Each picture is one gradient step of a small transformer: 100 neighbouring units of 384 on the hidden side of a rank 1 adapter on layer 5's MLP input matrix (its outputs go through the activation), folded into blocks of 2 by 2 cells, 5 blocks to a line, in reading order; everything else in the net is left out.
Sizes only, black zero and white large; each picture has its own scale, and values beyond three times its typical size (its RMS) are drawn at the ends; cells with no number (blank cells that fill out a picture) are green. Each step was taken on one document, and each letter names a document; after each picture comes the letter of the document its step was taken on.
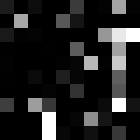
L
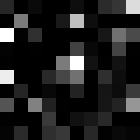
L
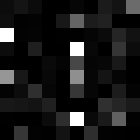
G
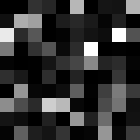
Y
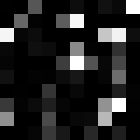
L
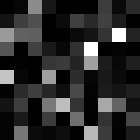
Y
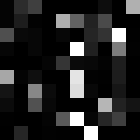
G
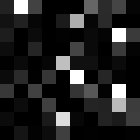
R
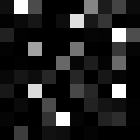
R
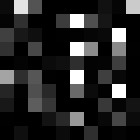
G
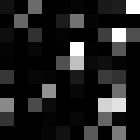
L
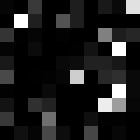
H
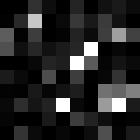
Y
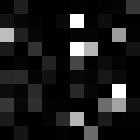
G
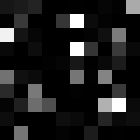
G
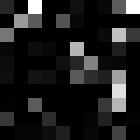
H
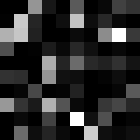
Y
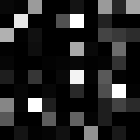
L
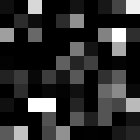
L
